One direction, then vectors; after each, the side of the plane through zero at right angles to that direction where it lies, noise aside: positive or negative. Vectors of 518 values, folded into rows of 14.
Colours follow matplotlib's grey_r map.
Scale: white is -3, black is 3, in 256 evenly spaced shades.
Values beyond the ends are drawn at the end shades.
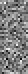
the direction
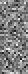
positive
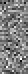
negative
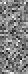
positive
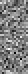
positive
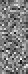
negative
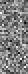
negative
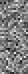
negative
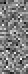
negative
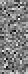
positive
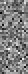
positive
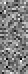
positive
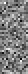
positive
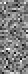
positive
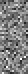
negative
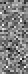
negative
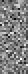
negative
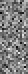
positive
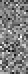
negative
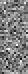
positive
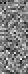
negative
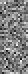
positive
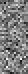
negative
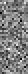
positive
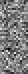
negative
